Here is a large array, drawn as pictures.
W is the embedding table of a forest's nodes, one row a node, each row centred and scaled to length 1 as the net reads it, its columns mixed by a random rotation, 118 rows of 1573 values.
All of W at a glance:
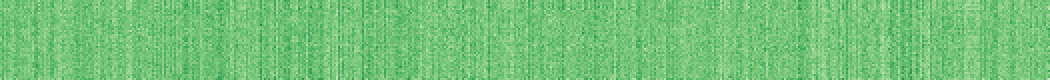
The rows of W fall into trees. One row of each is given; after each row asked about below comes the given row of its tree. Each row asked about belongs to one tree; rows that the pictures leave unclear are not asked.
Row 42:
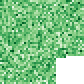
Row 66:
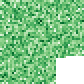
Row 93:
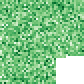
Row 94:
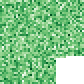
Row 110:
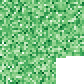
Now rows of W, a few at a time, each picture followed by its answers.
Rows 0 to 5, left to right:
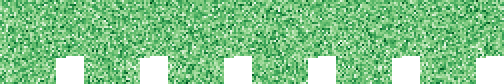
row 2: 110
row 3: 66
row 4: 110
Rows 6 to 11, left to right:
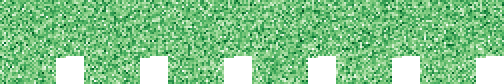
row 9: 110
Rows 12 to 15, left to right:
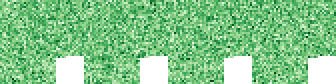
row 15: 66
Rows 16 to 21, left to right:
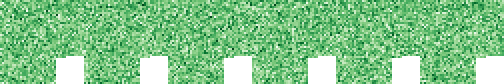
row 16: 66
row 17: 93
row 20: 66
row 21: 93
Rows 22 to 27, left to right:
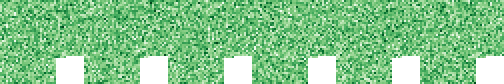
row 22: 110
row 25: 94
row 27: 94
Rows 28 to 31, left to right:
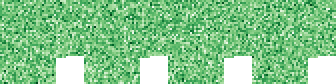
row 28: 93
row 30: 93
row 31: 93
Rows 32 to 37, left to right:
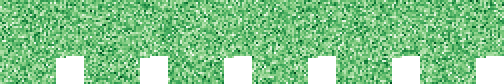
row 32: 110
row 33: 93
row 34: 94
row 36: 94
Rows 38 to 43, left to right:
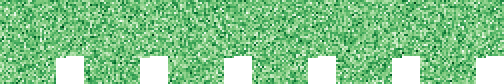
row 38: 110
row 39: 94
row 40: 66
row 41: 110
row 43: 42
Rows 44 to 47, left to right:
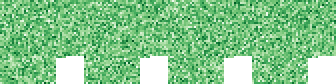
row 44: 66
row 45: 42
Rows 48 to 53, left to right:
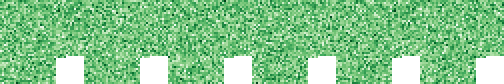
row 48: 42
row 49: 94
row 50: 66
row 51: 93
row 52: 42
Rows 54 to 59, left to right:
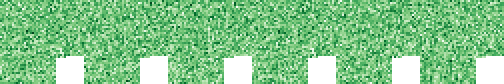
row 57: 110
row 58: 110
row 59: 94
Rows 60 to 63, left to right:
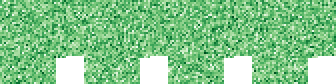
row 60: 110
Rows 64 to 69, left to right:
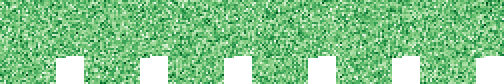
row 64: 66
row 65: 42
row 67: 66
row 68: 110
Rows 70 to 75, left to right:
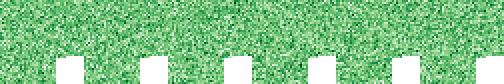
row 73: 42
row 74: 42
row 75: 110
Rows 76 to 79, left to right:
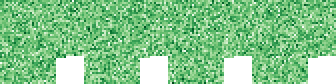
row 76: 42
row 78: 93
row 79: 66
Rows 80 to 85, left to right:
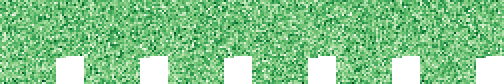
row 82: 110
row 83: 42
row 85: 66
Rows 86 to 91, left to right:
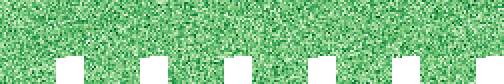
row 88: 94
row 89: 66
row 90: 110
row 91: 66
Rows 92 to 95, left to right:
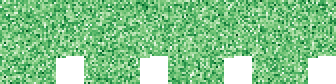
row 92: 110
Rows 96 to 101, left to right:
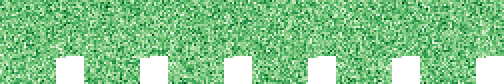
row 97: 94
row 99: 93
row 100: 110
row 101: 93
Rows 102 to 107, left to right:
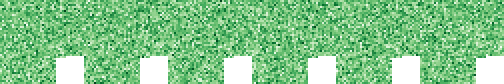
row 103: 110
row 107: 42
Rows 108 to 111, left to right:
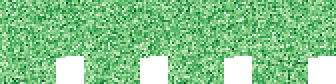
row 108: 110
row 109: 110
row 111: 94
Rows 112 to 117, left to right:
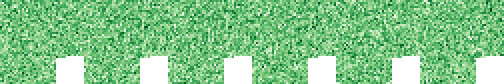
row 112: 66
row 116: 66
